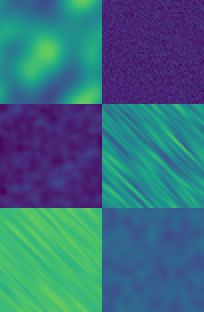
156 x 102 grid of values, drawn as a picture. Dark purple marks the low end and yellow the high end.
The table splits into 3 rows of 2 panels. Panel 1,1: middling, smooth, strong in contrast. Panel 1,2: very low, fine-grained, faint in contrast. Panel 2,1: very low, blotchy, faint in contrast. Panel 2,2: middling, slanting down to the right. Panel 3,1: high, slanting down to the right, faint in contrast. Panel 3,2: low, blotchy, faint in contrast.
